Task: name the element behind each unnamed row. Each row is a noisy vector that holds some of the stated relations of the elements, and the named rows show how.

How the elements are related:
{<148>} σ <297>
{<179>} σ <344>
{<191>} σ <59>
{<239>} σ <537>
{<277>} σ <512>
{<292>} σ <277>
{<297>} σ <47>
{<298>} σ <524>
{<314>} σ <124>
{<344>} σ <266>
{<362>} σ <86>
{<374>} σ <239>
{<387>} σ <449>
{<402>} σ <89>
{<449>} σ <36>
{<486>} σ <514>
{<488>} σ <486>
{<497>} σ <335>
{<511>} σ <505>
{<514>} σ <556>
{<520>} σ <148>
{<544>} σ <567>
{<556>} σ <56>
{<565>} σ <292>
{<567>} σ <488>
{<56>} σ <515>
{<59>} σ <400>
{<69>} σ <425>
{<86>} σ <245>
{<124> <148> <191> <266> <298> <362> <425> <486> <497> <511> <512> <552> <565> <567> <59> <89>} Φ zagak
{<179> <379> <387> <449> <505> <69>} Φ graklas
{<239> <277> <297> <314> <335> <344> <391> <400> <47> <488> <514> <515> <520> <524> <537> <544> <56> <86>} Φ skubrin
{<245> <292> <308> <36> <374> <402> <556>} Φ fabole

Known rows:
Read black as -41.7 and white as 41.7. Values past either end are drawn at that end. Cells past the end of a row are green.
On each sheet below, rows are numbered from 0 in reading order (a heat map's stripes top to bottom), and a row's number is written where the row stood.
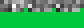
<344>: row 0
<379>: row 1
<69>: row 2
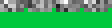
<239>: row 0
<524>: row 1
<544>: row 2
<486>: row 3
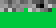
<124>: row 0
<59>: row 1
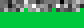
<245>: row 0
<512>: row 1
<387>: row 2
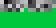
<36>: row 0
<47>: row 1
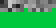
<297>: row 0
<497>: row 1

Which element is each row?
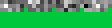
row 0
<565>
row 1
<567>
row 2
<520>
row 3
<515>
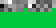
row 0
<488>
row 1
<374>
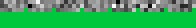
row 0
<314>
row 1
<514>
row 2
<402>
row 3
<391>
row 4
<449>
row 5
<266>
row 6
<148>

